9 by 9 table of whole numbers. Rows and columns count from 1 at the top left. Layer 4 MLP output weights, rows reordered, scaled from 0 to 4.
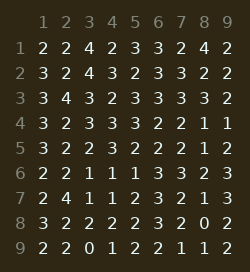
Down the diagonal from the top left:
2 2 3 3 2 3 2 0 2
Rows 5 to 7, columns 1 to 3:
3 2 2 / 2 2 1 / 2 4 1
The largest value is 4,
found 5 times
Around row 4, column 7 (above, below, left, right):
3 2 2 1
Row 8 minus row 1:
1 0 -2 0 -1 0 0 -4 0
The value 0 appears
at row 8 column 8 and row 9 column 3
